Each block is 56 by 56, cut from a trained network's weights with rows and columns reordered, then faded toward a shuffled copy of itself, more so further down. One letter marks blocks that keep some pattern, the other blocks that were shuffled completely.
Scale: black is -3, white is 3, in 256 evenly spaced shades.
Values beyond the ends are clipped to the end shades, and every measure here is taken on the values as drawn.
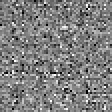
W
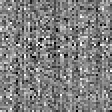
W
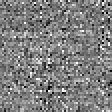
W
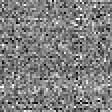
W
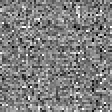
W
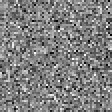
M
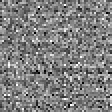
W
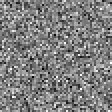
M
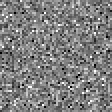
M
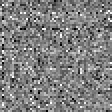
W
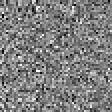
W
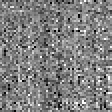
W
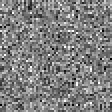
W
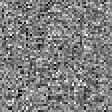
W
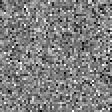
M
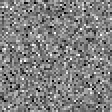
M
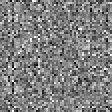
W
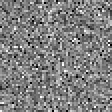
M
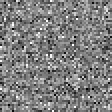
W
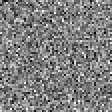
M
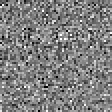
W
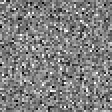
M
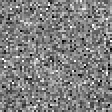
M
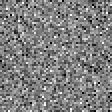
M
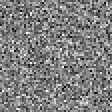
M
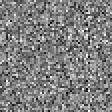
W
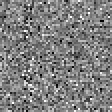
W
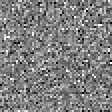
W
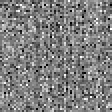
W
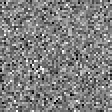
M
